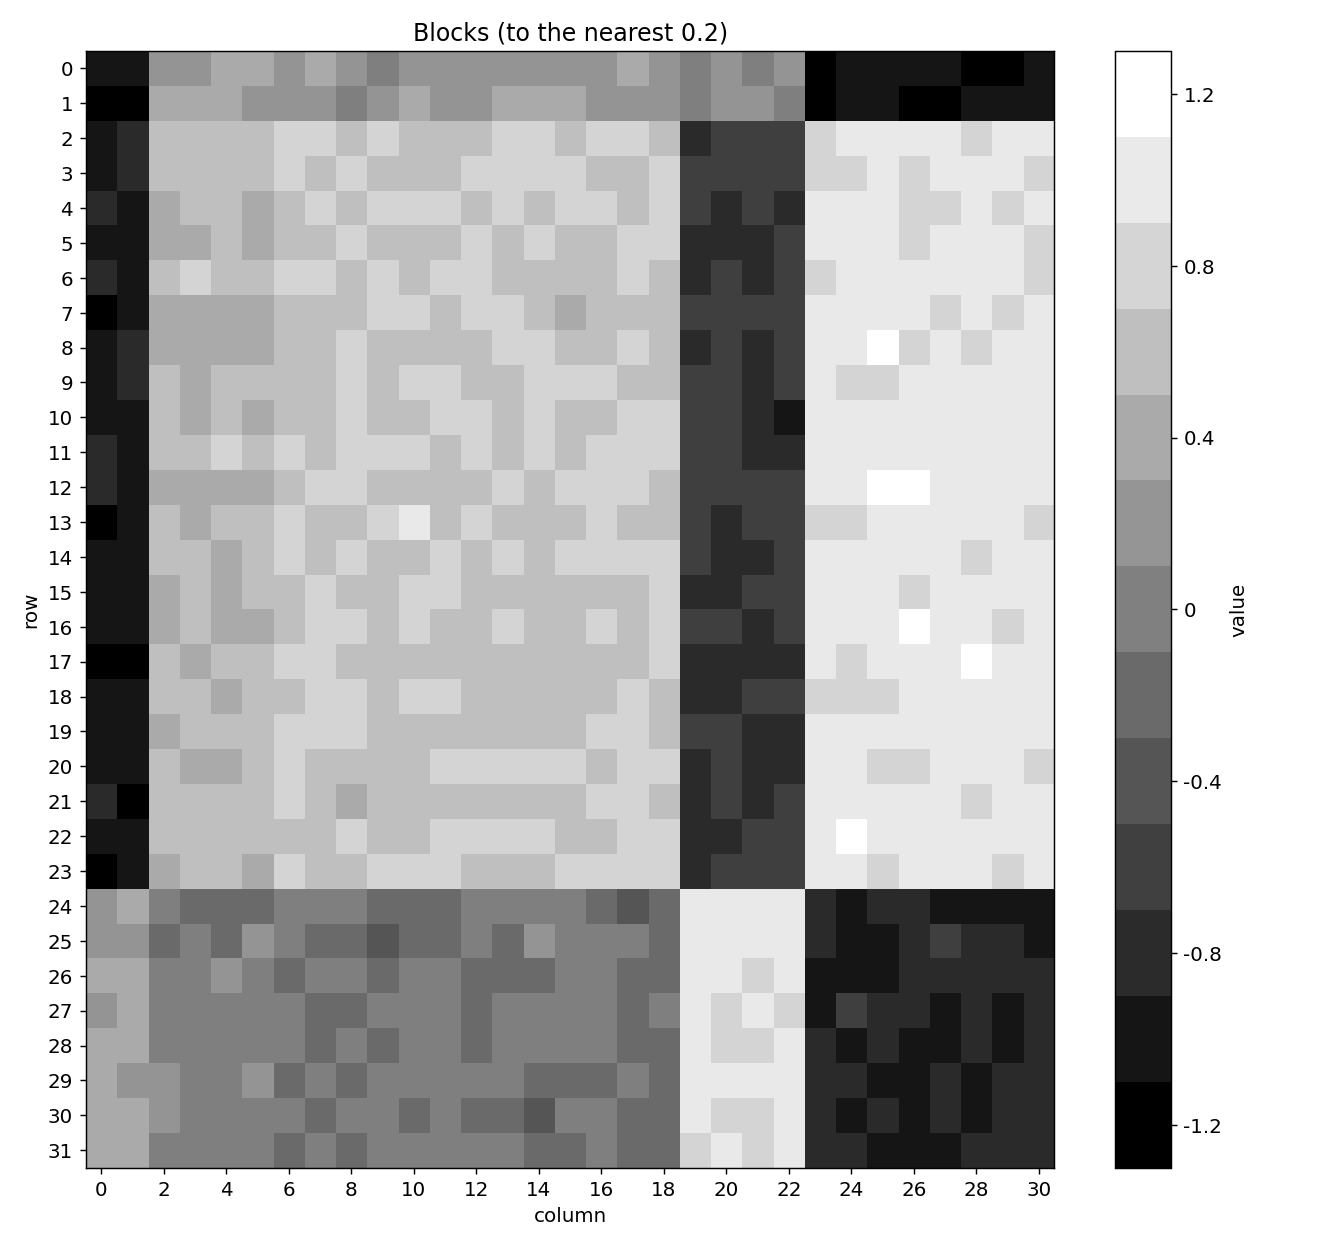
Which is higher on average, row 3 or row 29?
row 3
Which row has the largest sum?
11
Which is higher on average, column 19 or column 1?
column 19
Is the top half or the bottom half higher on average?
top
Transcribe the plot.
Title: Blocks (to the nearest 0.2)
x-axis: column, ticks 0 2 4 6 8 10 12 14 16 18 20 22 24 26 28 30
y-axis: row, ticks 0 1 2 3 4 5 6 7 8 9 10 11 12 13 14 15 16 17 18 19 20 21 22 23 24 25 26 27 28 29 30 31 (0 at the top)
Colour bar: value, ticks -1.2 -0.8 -0.4 0 0.4 0.8 1.2
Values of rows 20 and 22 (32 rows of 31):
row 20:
-1 -1 0.6 0.4 0.4 0.6 0.8 0.6 0.6 0.6 0.6 0.8 0.8 0.8 0.8 0.8 0.6 0.8 0.8 -0.8 -0.6 -0.8 -0.8 1 1 0.8 0.8 1 1 1 0.8
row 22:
-1 -1 0.6 0.6 0.6 0.6 0.6 0.6 0.8 0.6 0.6 0.8 0.8 0.8 0.8 0.6 0.6 0.8 0.8 -0.8 -0.8 -0.6 -0.6 1 1.2 1 1 1 1 1 1
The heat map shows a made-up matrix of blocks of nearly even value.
